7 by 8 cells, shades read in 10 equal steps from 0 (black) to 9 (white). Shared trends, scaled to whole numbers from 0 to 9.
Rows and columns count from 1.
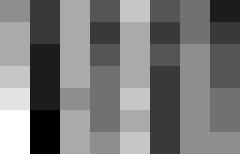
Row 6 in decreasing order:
9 6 6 5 4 4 2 0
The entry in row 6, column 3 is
6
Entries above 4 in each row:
3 3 4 4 4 4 6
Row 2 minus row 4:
-1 1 0 -2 0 0 -1 -1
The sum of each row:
31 30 33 34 36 36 39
